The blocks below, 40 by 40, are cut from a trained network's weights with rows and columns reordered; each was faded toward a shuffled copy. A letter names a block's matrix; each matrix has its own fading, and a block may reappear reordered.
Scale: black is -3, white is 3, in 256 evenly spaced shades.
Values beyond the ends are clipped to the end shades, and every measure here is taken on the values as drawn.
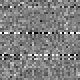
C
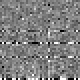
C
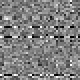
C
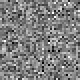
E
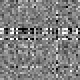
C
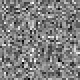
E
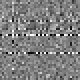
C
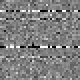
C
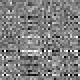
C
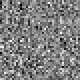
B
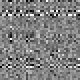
C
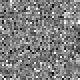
B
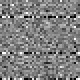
C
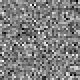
E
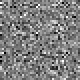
B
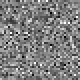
B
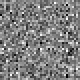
E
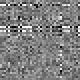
C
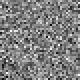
B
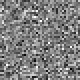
E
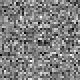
E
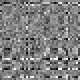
C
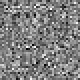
E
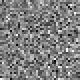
E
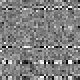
C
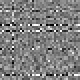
C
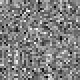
E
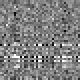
C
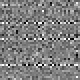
C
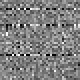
C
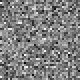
B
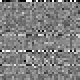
C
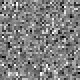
B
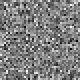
E
